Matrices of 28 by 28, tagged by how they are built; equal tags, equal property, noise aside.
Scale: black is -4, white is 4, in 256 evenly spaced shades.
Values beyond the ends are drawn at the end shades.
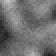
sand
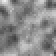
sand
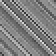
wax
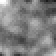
sand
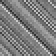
wax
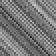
wax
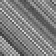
wax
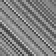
wax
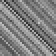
wax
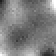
sand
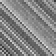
wax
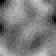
sand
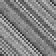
wax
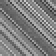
wax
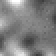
sand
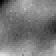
sand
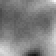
sand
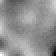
sand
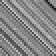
wax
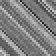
wax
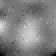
sand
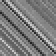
wax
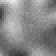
sand
